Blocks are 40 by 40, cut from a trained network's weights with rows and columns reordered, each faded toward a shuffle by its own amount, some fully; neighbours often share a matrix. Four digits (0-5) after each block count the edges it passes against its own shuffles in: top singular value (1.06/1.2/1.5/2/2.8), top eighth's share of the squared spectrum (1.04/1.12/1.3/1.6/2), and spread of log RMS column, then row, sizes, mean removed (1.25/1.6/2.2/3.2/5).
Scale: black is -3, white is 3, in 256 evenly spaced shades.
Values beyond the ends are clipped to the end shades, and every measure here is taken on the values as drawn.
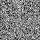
1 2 0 0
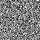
1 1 0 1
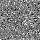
0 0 0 0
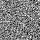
0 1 0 0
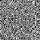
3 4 2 1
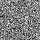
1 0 0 0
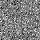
0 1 0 0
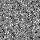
0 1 0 0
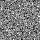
0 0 0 0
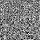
2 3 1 1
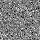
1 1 0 1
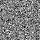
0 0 0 0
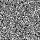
0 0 0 0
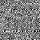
3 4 0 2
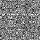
2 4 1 2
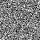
0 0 0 0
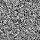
2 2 0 1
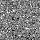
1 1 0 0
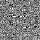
2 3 1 1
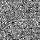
1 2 0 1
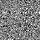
2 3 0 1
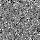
0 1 0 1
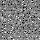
1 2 1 1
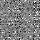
2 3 2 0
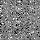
2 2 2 1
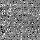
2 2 1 1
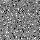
1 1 0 1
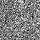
2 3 1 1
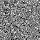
1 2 0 0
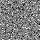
0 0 0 0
